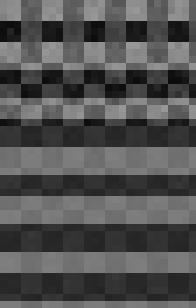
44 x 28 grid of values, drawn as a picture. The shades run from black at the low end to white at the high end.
No overall slope runs across the table. Horizontal stripes repeat 6 times down the table. A horizontal seam about 40% of the way down splits the table, and the bottom part is calmer. Overall the values sit about 30% of the way up the scale.
